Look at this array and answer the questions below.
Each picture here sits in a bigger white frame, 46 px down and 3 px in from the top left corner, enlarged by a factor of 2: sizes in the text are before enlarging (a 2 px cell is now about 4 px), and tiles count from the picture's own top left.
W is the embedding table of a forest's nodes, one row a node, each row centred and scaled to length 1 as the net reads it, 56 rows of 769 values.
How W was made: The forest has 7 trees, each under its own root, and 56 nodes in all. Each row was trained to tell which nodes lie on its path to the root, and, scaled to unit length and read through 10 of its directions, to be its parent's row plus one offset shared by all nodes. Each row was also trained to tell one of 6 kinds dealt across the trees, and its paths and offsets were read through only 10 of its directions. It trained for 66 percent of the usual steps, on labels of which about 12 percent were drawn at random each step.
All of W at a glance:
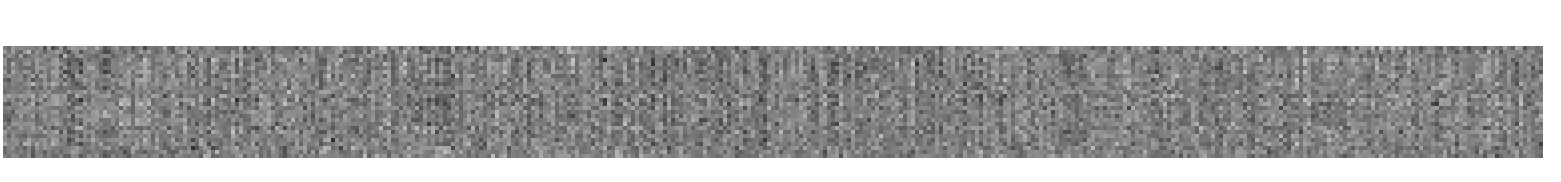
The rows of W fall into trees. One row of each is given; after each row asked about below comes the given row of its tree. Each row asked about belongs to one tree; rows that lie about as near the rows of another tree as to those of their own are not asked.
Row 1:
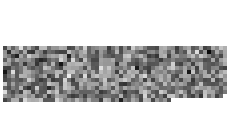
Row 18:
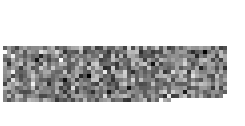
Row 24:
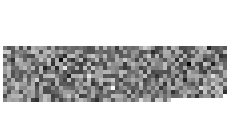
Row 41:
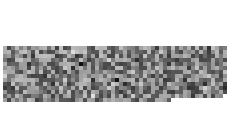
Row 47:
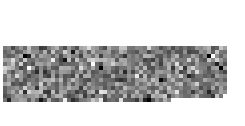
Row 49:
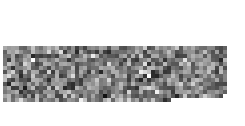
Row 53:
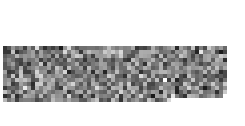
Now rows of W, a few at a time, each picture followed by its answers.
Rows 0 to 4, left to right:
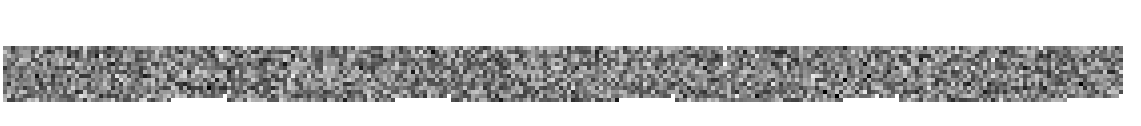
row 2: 1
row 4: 18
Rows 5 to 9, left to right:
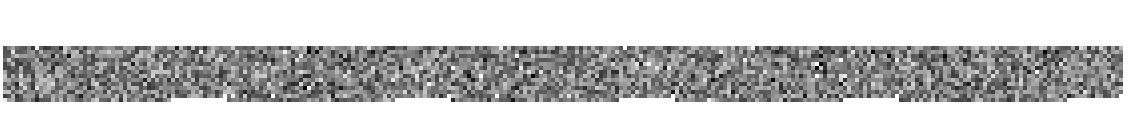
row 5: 53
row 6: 18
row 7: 18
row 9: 18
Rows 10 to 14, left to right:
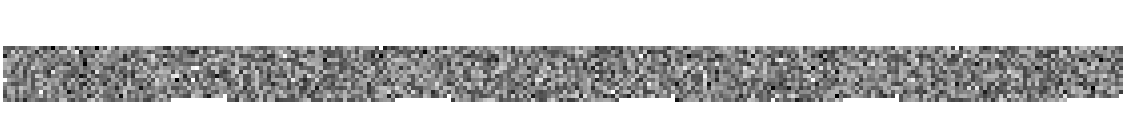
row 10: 47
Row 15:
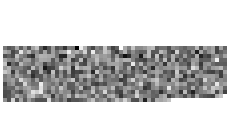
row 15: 47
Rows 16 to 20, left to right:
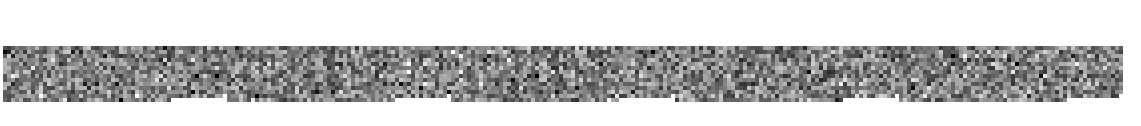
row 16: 47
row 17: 18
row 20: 53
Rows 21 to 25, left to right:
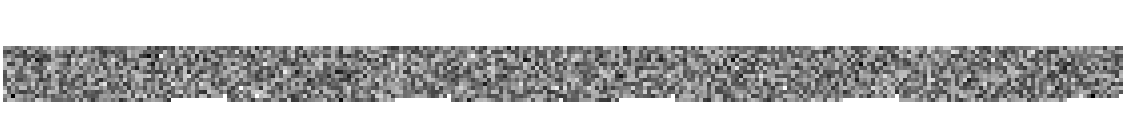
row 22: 47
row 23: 1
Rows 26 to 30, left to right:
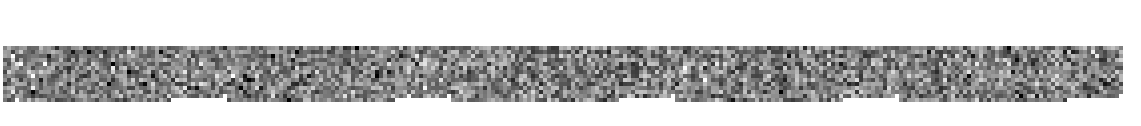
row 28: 24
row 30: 41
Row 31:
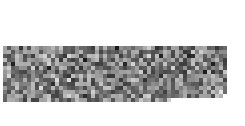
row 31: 24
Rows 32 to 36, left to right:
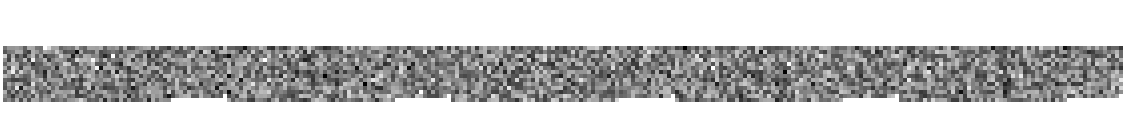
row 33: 47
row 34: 24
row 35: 47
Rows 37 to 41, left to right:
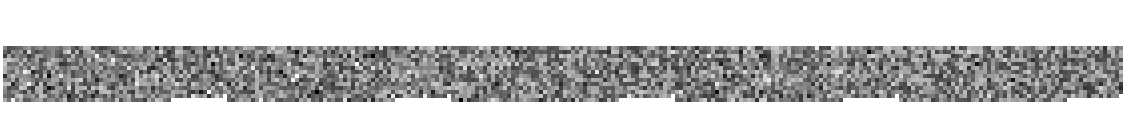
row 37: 47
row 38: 18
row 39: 24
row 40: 1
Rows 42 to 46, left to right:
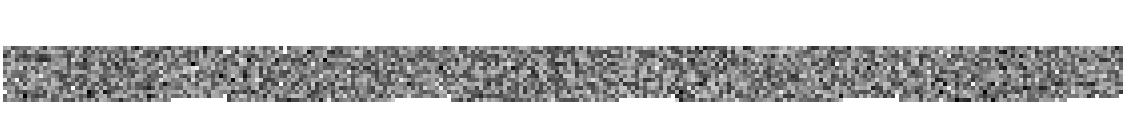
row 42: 18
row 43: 18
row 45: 53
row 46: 18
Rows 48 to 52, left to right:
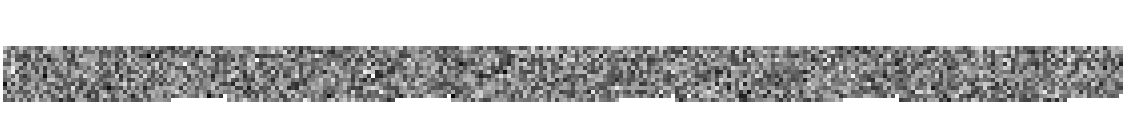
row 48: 18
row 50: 53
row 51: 47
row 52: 1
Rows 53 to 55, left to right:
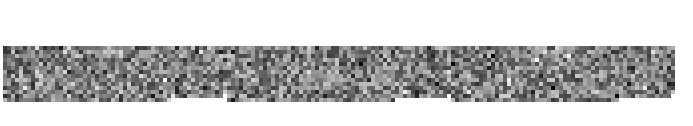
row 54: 41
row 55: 53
